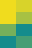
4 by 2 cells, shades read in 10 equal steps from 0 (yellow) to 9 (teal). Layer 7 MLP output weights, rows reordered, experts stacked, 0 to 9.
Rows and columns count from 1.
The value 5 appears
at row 3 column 1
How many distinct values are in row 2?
2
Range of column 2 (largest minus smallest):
8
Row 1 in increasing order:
0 1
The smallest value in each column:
0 1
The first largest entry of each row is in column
2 2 2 1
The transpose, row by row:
0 0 5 9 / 1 3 9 7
